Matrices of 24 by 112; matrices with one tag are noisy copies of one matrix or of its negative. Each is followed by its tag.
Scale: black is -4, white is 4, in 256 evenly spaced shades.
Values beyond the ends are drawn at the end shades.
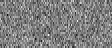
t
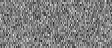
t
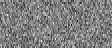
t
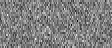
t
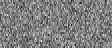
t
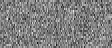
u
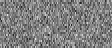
t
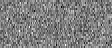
u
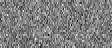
t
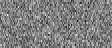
t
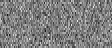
t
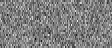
t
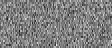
u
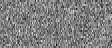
u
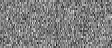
u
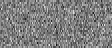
u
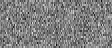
u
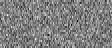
t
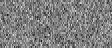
t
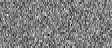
t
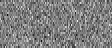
t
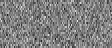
t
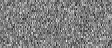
u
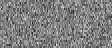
u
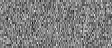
u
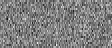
u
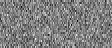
t
